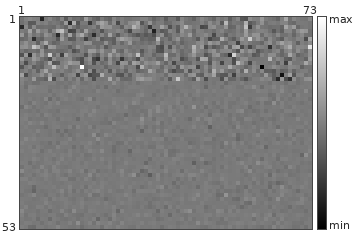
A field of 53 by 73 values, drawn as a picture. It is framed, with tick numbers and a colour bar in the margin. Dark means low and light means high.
Fine speckle covers the field. The halves do not mirror each other. The distribution is heavy-tailed on both sides. No single row or column stands out from its neighbours. There is no overall slope. On average the colour sits 50% of the way up the scale. No regular stripes run through it. A horizontal seam about 30% of the way down splits the table, and the bottom part is calmer.
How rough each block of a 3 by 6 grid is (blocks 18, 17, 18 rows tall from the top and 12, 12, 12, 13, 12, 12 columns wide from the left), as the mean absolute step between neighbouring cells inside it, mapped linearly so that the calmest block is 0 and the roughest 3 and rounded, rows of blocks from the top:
3 3 2 2 3 2
0 0 0 0 0 0
0 0 0 0 0 0
